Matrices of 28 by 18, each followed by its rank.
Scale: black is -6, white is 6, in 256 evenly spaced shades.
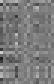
three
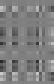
one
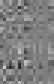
three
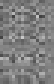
three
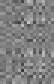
three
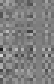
two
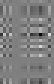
one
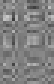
two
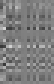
two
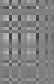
one
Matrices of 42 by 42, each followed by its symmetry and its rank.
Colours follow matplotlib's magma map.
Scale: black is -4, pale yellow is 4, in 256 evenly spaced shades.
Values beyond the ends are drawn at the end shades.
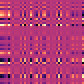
neither, rank one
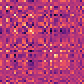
symmetric, rank three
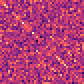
symmetric, full rank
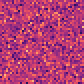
antisymmetric, full rank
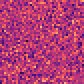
antisymmetric, full rank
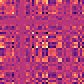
symmetric, rank three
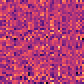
neither, rank five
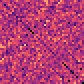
symmetric, full rank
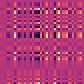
neither, rank one
